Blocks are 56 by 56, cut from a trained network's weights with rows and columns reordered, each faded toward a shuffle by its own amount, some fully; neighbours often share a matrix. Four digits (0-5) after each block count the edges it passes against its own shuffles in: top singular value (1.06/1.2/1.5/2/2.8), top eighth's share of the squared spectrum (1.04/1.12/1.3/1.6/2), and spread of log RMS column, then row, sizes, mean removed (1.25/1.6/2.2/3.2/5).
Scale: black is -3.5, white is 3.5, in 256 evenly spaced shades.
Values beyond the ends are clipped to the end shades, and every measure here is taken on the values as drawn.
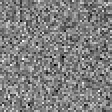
2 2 0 0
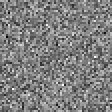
0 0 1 0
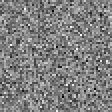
0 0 0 0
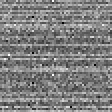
4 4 1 2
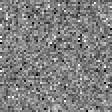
2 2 1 0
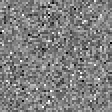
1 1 1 0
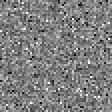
0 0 0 0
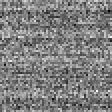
3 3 0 0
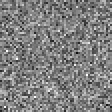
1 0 0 0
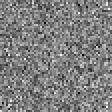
2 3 0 0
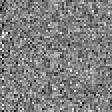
2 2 1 0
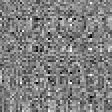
4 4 2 2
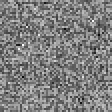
1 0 0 0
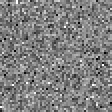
0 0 0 0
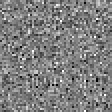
3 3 2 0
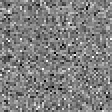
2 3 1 0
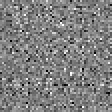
3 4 2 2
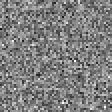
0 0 0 0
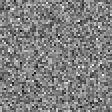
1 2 0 0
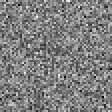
0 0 0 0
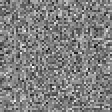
3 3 0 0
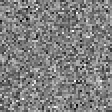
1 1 0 0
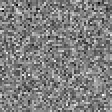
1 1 0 0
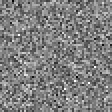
1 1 0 0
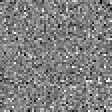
3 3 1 2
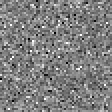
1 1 0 0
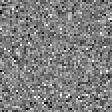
1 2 0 0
